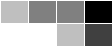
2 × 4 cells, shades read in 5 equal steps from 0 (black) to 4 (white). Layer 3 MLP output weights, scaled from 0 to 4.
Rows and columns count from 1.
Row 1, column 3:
2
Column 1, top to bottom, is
3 4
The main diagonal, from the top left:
3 4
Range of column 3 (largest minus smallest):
1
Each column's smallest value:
3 2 2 0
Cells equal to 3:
2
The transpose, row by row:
3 4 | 2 4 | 2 3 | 0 1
